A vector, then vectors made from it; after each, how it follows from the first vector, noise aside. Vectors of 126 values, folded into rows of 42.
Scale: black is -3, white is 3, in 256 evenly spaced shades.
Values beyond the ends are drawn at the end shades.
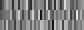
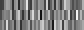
copied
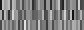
wrapped around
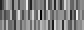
copied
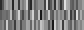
copied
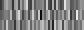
copied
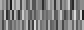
wrapped around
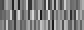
copied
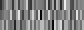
copied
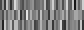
wrapped around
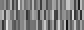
wrapped around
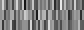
wrapped around
